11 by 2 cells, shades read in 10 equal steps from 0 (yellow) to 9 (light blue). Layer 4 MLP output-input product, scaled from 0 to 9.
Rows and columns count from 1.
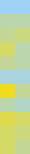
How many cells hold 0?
1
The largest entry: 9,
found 2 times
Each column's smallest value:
0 3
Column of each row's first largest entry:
1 1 1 2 2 1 2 2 2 2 2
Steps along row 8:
up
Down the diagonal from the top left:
9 6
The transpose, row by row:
9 6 5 3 5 8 0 6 2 3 3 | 9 6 4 6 6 8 5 7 3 4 5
